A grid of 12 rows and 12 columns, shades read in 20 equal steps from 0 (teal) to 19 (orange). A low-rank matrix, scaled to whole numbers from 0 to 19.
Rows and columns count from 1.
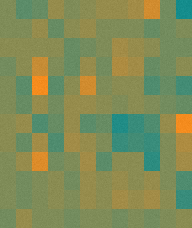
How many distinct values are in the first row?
9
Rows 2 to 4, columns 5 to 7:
10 11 9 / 7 8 9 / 7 11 8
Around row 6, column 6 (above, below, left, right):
16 6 11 10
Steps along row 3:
same same same down up up up down down down same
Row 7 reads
10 11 5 7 11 6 7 1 3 5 11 19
